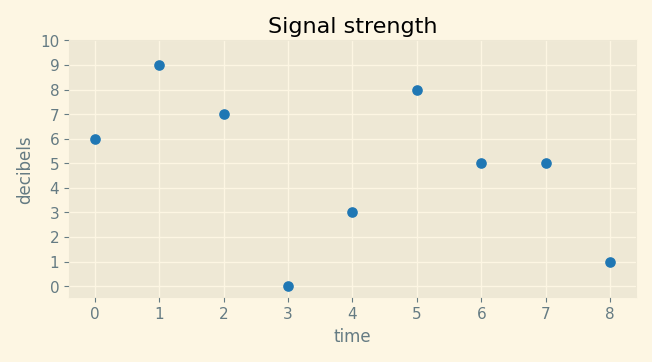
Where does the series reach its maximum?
1
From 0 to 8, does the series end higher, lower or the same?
lower
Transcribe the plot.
Title: Signal strength
x-axis: time, ticks 0 1 2 3 4 5 6 7 8
y-axis: decibels, ticks 0 1 2 3 4 5 6 7 8 9 10
Values:
6 9 7 0 3 8 5 5 1
